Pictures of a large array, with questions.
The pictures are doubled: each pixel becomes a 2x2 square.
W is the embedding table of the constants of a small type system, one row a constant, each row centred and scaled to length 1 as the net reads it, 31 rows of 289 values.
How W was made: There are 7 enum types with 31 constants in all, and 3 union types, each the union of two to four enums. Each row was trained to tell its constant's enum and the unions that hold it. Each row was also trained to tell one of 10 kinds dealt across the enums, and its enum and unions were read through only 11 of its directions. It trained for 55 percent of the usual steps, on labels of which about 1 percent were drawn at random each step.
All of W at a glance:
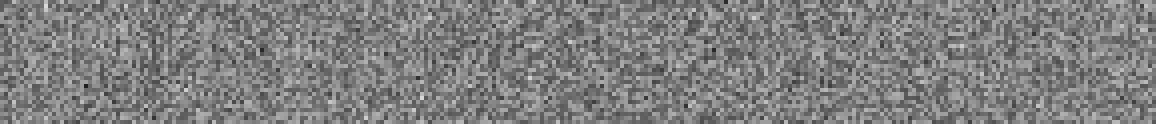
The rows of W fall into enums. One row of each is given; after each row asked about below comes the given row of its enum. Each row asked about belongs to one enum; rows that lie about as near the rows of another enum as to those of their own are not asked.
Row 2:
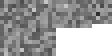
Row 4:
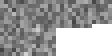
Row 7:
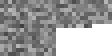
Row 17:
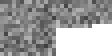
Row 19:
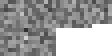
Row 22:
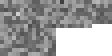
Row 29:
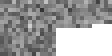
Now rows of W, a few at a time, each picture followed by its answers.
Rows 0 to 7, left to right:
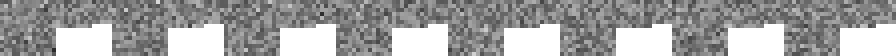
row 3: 4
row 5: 2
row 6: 7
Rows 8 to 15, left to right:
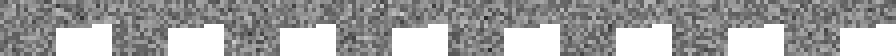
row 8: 17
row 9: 2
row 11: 17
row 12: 4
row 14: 2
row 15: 4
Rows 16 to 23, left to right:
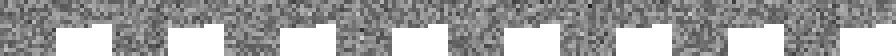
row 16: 7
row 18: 2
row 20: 7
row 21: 4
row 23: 17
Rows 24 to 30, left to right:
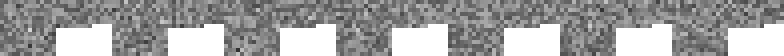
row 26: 19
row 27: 17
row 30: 22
